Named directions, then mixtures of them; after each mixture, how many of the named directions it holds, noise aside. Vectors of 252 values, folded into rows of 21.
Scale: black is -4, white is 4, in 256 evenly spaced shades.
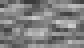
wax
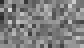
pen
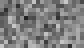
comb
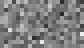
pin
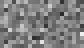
one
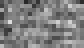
three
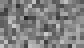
one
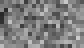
two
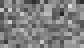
three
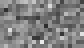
three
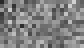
one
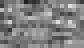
two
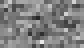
three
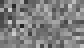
one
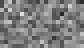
three
